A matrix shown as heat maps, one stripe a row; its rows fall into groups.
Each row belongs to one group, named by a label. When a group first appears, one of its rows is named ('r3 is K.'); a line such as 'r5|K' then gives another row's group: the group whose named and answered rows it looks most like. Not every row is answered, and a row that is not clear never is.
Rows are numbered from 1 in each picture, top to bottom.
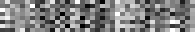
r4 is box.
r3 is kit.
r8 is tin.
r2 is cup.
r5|kit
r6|tin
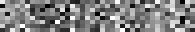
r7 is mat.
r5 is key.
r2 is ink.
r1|mat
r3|kit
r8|cup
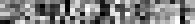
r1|box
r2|key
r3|key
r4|key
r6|tin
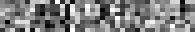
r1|tin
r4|key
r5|box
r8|ink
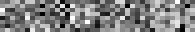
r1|cup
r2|kit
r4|key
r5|ink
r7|tin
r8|mat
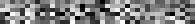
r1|box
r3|key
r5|mat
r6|cup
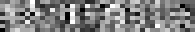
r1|cup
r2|key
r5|kit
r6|ink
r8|cup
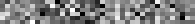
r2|box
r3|mat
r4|key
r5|mat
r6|cup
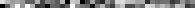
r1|kit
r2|cup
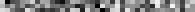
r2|mat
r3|key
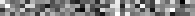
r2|key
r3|mat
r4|box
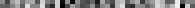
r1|cup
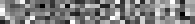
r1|mat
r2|key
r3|mat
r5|key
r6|ink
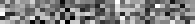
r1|box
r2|mat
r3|kit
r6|kit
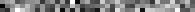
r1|mat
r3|cup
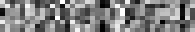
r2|box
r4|ink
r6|kit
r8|box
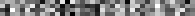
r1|kit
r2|cup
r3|cup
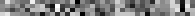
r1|mat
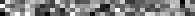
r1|ink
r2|key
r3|box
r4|cup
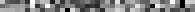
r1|tin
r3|kit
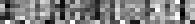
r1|tin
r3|mat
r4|tin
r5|tin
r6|ink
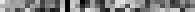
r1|kit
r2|kit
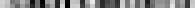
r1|kit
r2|kit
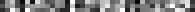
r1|ink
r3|cup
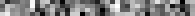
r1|tin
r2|box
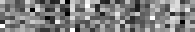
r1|key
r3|ink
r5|tin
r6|ink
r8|mat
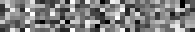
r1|key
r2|ink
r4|box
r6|key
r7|tin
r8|cup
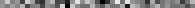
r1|box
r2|kit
